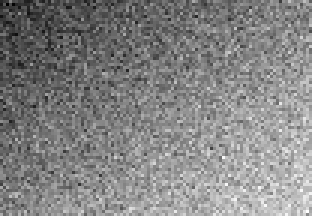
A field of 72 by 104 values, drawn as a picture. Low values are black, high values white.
There are no regular stripes. The ninth with the highest average is the bottom right. No row or column stands out. The histogram is bell-shaped. Values rise toward the bottom right. The top left is the ninth with the lowest average.
